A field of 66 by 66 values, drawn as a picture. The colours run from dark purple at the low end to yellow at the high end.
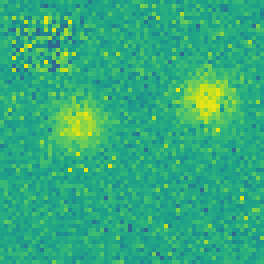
Bumps: two. Odd patch: rougher, in the top left. Roughest part: top left. Mirror symmetry: none.
